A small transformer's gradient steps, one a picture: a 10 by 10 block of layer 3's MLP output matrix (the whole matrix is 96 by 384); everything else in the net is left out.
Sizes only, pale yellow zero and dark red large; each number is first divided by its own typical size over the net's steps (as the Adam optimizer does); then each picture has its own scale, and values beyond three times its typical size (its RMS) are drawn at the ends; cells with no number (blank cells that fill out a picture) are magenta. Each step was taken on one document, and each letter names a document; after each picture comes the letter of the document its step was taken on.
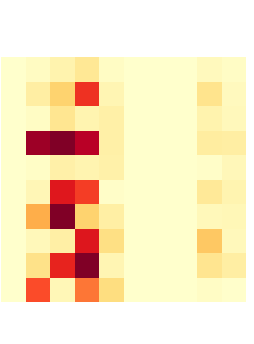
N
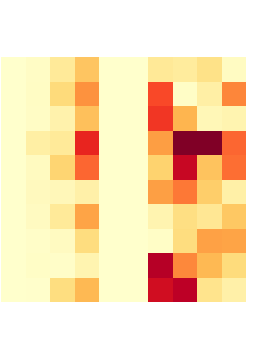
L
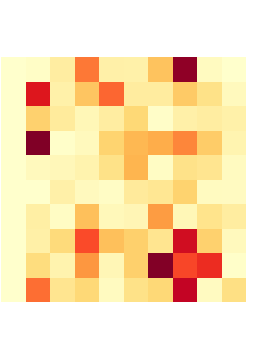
L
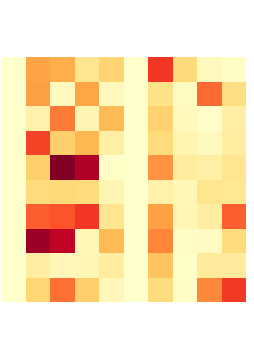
N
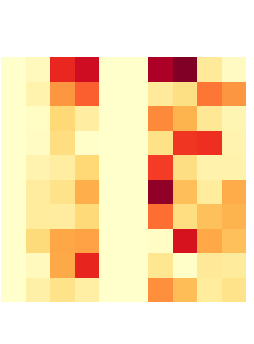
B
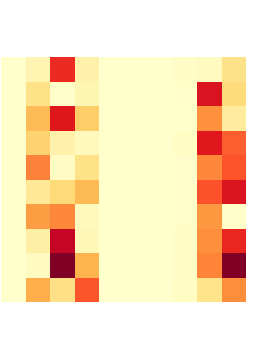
N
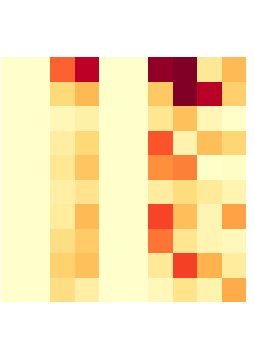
L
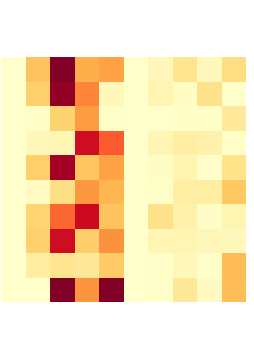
N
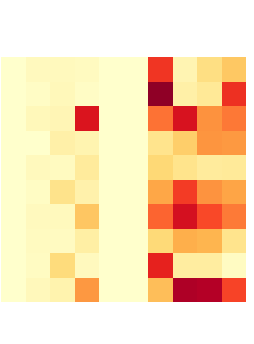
B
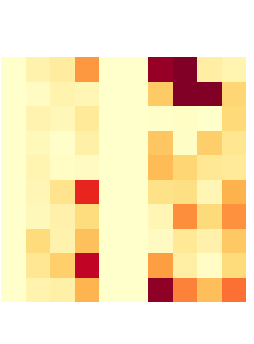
L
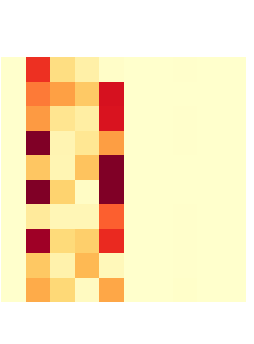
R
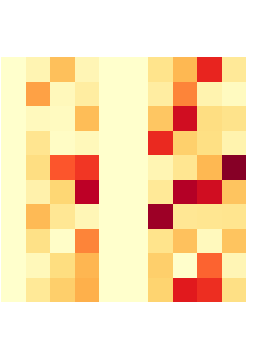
B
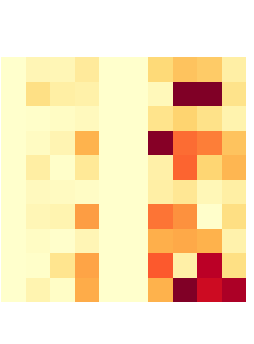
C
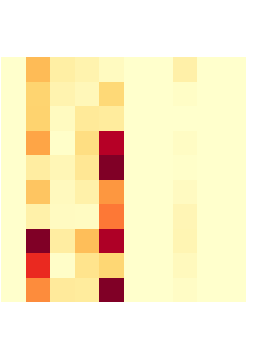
R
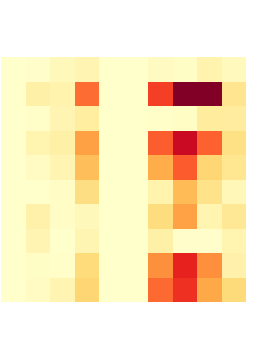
C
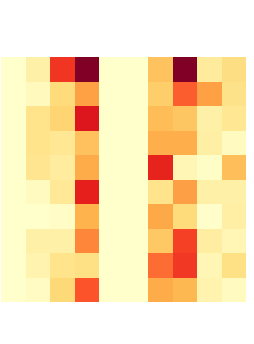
L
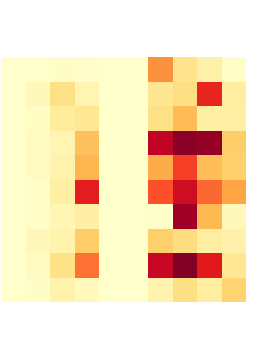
C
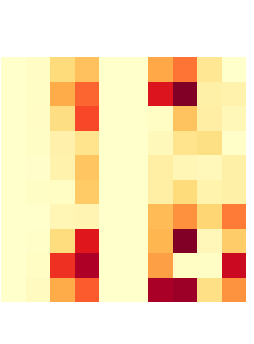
L
